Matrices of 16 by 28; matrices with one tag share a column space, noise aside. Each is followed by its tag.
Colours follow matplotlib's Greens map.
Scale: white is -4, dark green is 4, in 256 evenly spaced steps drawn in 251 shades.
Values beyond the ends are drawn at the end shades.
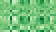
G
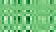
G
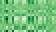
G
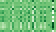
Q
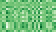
Q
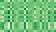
Q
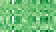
G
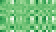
G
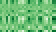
G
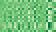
Q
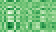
Q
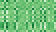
Q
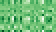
G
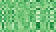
Q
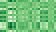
Q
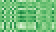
Q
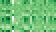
G
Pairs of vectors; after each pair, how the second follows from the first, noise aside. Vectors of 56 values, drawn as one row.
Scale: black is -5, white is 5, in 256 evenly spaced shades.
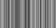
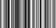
scaled up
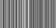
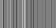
partly zeroed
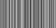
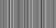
partly zeroed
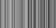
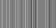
partly zeroed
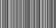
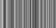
shuffled
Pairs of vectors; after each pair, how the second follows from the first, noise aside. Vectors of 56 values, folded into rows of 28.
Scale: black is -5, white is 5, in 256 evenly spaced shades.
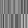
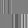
partly zeroed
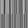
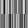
scaled up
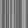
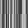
scaled up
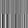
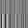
negated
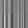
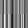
scaled up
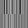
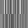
negated
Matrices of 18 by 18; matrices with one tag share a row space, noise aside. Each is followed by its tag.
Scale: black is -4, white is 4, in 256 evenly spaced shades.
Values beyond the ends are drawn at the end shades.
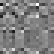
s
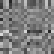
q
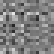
s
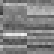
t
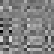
q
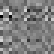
q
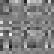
q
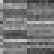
t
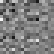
s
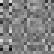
q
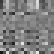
s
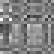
q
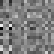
q
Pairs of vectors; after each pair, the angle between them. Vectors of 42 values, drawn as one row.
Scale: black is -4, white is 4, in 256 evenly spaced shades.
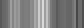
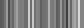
orthogonal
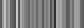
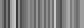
nearly opposite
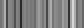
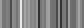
partly opposed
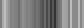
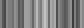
partly opposed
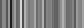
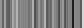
orthogonal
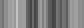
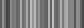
partly opposed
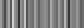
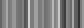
orthogonal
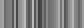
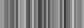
nearly parallel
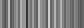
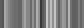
orthogonal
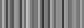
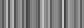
nearly opposite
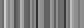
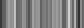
orthogonal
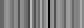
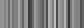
partly opposed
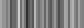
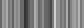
partly aligned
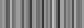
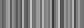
nearly opposite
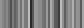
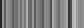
orthogonal
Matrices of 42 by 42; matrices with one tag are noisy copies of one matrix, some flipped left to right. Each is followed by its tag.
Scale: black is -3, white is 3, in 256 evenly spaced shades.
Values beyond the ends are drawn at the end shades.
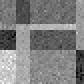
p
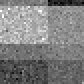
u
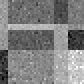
p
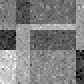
p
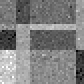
p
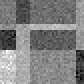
p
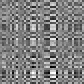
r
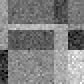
p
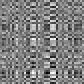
r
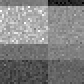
u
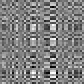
r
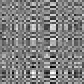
r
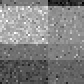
u
